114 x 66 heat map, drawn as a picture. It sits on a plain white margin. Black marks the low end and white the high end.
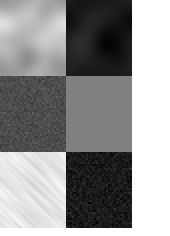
The table splits into 3 rows of 2 panels. Panel 1,1: high, smooth. Panel 1,2: very low, smooth, faint in contrast. Panel 2,1: low, fine-grained, faint in contrast. Panel 2,2: middling, flat. Panel 3,1: very high, slanting down to the right, faint in contrast. Panel 3,2: very low, fine-grained, faint in contrast.
